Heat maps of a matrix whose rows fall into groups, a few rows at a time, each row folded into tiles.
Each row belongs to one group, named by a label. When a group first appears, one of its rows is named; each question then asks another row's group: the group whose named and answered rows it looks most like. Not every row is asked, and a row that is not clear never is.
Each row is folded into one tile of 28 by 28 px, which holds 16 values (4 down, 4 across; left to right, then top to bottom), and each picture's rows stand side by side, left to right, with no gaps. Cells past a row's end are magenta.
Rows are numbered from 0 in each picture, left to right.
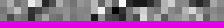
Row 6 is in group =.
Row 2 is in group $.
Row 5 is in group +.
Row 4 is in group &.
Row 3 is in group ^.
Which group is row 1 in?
&
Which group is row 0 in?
^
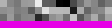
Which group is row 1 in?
^
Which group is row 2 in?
+
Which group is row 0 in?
$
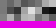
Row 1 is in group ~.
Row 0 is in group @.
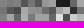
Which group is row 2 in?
+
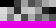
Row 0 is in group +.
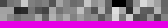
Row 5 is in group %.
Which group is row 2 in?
=
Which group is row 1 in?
@
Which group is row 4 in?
+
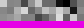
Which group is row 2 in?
+
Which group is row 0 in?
=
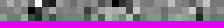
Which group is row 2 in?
$
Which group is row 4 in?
+
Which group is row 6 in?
=
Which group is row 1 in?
&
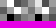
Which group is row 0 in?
^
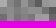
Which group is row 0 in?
$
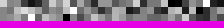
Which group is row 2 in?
^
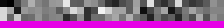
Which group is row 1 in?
$
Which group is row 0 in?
+
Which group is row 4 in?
+
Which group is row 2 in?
^
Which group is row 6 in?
&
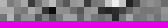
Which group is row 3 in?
~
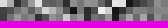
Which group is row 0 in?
&
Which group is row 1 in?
^
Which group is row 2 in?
@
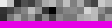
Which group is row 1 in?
~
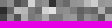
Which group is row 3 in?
%
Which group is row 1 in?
=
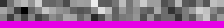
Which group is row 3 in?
^
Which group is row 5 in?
%
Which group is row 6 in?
&
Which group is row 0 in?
~
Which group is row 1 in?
^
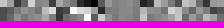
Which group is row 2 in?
=
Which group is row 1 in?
=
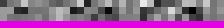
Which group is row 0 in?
~
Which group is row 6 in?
~
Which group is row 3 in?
~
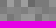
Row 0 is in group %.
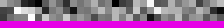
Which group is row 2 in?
@
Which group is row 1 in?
+
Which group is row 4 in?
+
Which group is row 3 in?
^
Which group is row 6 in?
$
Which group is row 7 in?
~
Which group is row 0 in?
=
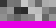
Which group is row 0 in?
~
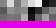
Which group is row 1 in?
&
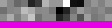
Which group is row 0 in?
=
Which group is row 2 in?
&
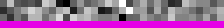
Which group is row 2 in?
+
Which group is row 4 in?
^
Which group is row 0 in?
&
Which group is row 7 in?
=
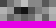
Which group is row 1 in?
=
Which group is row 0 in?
~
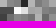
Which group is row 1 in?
$
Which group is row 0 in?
=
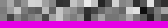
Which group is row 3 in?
&
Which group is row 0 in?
^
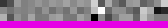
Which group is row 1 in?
%
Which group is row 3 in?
^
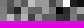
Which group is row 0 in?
@
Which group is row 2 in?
&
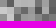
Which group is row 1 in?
%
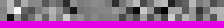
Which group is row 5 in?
~
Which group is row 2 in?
@
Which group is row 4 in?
~
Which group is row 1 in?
=
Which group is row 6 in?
+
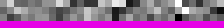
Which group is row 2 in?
&
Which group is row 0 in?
^
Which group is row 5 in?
^
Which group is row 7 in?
~
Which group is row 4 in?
&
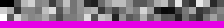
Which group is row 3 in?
+
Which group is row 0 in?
+
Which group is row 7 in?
&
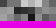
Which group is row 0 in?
~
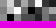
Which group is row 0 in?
^
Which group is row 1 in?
&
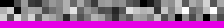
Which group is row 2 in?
^
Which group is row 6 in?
^
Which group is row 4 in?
=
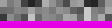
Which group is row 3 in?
+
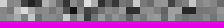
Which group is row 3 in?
&
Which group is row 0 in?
=
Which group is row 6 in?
~
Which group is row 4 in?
~
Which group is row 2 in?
@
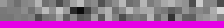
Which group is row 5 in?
$
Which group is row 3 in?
=
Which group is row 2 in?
~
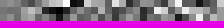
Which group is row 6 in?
^
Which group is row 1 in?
~
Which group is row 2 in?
&
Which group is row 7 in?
+
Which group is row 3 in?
%
